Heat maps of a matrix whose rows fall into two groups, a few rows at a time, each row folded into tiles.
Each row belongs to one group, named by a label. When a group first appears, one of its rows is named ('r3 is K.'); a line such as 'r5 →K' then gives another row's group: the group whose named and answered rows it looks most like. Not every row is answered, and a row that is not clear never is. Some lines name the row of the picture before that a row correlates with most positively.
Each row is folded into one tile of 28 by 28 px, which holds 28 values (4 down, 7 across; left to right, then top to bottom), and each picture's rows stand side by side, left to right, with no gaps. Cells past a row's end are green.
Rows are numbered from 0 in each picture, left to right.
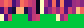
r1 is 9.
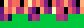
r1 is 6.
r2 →6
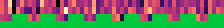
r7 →9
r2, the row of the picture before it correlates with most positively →0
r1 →9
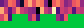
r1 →6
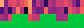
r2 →6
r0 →9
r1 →6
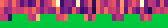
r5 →6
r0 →6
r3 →9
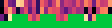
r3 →9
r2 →6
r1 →9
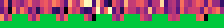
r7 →6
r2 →9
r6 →9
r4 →9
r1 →9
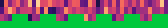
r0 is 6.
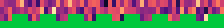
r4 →6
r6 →9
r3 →6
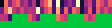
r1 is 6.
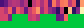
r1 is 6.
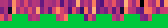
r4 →9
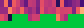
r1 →9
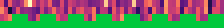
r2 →9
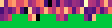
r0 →9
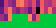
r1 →9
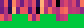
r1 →9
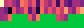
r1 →9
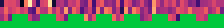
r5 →9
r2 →6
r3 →9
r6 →6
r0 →6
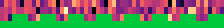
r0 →6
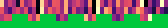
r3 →9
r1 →9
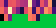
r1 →6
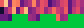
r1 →6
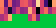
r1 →6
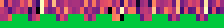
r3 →9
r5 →9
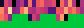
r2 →6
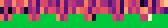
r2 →9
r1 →9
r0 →9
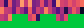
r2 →9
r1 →6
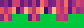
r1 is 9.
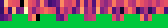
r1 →6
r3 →9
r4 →9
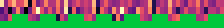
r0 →9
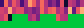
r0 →6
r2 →9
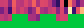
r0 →9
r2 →9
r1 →6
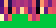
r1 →9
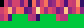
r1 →6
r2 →6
